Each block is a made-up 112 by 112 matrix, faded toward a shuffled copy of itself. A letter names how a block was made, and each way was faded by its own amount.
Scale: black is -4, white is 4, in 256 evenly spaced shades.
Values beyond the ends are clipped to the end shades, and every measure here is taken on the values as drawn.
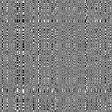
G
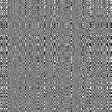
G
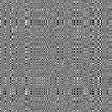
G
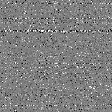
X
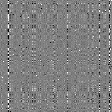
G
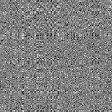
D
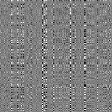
G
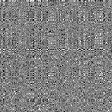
D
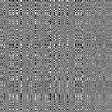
G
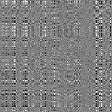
G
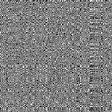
D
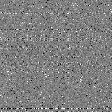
X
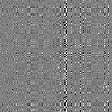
G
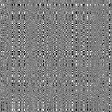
G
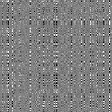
G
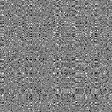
D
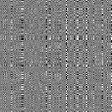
G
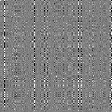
G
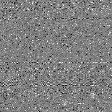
X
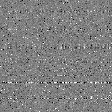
X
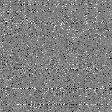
X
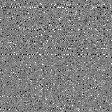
X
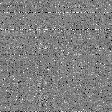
X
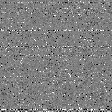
X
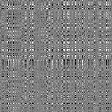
G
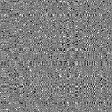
D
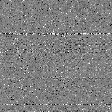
X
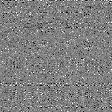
X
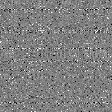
X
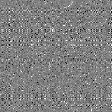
D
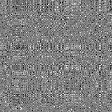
D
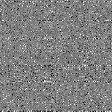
X
